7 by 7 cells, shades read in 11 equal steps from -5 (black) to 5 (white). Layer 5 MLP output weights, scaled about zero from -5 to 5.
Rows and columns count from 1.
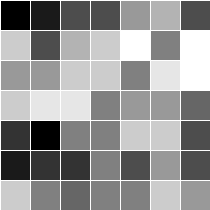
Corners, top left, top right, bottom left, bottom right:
-5 -2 3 1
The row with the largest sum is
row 3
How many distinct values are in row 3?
5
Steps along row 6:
up same up down up down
